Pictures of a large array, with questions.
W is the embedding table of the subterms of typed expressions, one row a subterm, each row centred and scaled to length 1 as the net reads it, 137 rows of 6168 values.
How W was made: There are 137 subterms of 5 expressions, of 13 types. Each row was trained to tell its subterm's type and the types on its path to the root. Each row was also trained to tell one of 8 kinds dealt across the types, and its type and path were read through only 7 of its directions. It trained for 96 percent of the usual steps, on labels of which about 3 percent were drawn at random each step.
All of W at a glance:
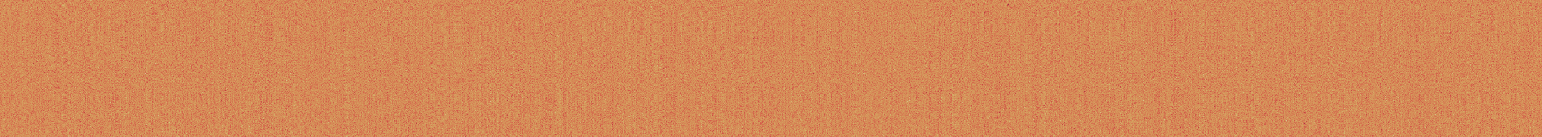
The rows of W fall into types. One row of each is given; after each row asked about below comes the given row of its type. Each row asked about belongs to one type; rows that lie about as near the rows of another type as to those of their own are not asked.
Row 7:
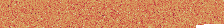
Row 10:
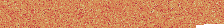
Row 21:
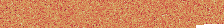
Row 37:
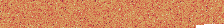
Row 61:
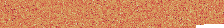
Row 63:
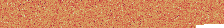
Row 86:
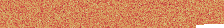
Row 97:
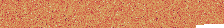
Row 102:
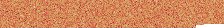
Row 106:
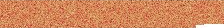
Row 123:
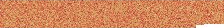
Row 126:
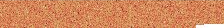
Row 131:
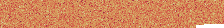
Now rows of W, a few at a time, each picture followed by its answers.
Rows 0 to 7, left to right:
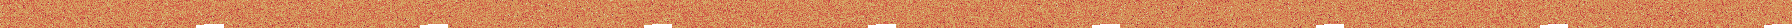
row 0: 126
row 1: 131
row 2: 97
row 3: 10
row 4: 21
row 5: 86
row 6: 21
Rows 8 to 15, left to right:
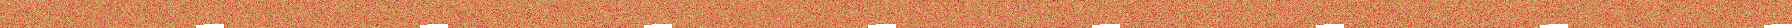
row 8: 7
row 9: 123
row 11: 21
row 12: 37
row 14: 106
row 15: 21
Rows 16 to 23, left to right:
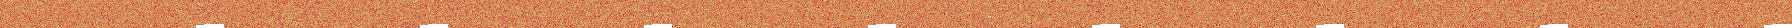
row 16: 102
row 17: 97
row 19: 123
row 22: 21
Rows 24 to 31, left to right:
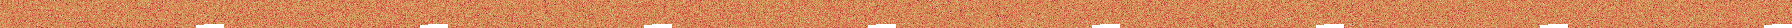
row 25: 37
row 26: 126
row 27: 10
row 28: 126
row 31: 37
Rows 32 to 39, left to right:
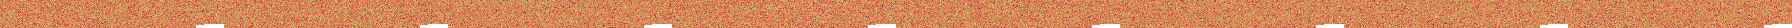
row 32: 86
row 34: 10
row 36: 97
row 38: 86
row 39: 97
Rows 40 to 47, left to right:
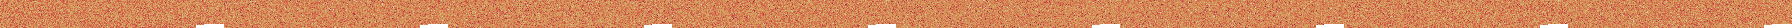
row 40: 37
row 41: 63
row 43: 123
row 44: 86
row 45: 37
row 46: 126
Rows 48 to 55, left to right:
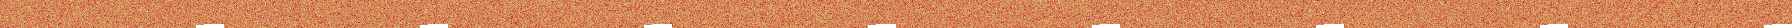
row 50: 106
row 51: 63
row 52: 61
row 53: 63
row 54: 7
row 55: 97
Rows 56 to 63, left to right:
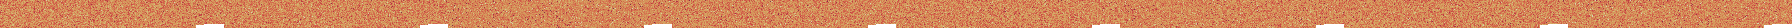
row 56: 123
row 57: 102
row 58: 131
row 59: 123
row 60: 37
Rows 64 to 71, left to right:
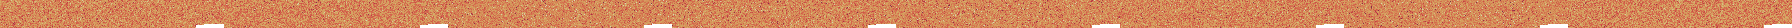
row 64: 10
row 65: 10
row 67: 63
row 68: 10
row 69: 131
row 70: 10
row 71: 97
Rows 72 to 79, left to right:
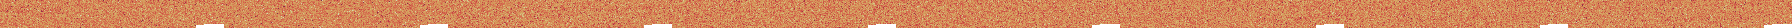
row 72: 86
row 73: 21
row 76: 61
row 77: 126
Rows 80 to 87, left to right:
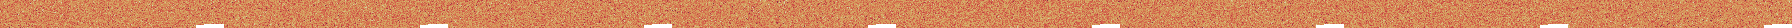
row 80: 102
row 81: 123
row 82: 21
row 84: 97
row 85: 131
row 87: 86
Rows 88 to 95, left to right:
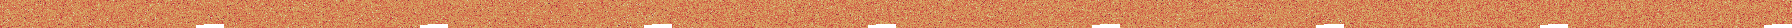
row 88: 123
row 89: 61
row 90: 7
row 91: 131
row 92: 63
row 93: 97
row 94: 102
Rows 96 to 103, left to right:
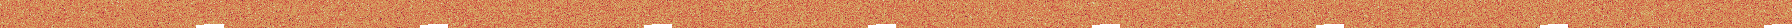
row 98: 61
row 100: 10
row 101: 61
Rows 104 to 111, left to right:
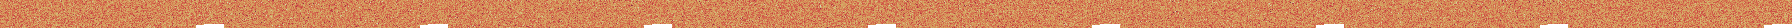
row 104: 61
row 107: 7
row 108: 63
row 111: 86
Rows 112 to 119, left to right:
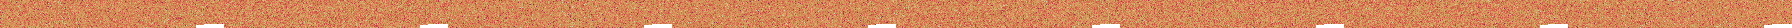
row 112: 123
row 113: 63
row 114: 37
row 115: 86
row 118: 61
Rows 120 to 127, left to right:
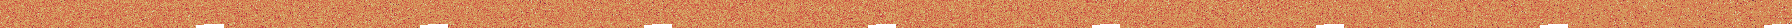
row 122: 131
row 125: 37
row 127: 126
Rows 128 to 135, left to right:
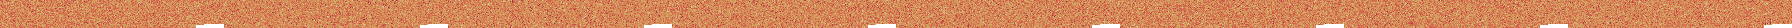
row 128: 102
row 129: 131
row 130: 123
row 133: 21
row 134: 37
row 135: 63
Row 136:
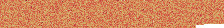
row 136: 63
